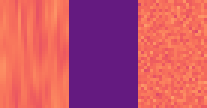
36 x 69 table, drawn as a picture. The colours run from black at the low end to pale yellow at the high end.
It is made of 1 by 3 panels. Panel 1,1: high, streaked downward, faint in contrast. Panel 1,2: low, flat. Panel 1,3: high, fine-grained, faint in contrast.
